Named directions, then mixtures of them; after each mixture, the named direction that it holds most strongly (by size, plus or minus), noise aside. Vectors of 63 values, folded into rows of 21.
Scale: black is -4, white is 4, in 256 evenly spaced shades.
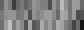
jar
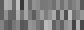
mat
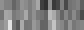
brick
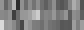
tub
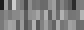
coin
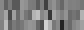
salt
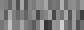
mat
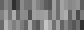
jar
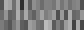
mat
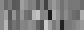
salt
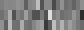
salt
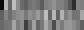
coin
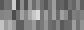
tub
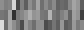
tub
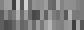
mat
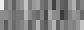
coin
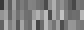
coin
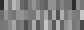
coin
